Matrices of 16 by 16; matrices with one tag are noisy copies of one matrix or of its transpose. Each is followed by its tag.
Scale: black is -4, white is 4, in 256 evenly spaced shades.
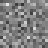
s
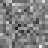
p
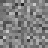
s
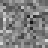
p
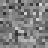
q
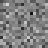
s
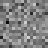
s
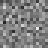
s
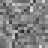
p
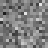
q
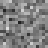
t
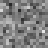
t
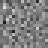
s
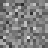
s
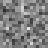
t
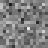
t
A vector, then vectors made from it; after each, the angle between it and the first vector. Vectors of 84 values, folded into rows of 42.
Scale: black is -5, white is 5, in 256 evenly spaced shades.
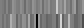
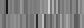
partly aligned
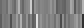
partly opposed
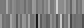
nearly parallel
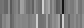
partly opposed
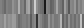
partly aligned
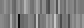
partly opposed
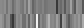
nearly opposite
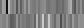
partly opposed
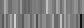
partly aligned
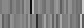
partly aligned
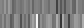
nearly opposite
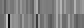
partly aligned
